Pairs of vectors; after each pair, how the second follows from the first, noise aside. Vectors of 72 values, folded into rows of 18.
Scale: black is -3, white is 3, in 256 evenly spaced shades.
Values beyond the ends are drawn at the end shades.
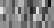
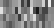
sign-scrambled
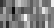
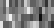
reversed
